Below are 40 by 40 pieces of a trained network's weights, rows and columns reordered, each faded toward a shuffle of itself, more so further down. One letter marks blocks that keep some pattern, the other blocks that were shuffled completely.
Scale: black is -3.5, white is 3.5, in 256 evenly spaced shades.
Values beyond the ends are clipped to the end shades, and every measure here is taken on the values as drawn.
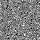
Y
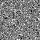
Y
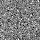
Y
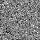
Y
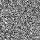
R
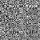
R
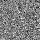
Y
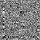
R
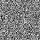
R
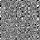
R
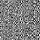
R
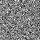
Y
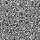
R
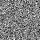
Y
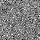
Y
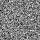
Y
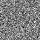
Y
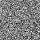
R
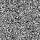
Y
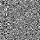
R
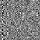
R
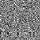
R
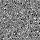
Y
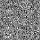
R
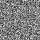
Y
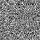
R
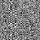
R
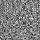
R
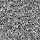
R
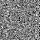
R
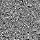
R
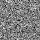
Y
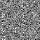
R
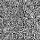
R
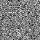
R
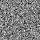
Y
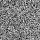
Y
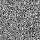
R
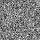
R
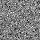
Y
